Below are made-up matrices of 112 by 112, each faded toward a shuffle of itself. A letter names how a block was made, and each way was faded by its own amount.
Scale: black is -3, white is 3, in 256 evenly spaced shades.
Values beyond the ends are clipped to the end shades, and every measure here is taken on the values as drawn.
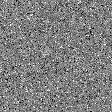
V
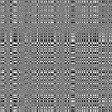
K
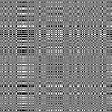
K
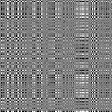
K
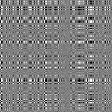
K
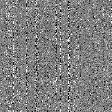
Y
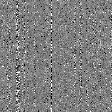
Y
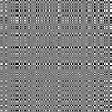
K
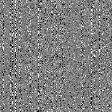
Y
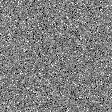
V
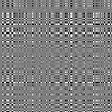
K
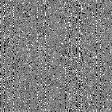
Y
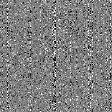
Y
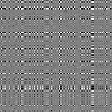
K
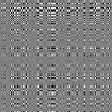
K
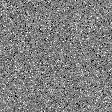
V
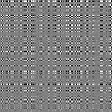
K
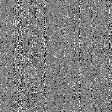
Y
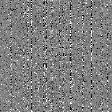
Y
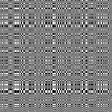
K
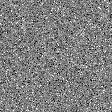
V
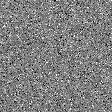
V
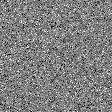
V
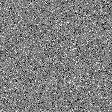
V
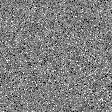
V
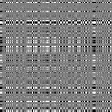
K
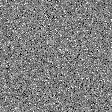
V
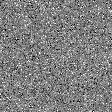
V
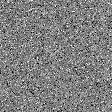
V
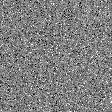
V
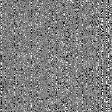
Y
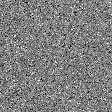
V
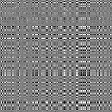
K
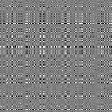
K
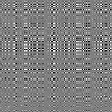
K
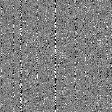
Y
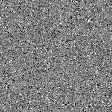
V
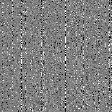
Y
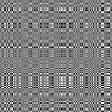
K
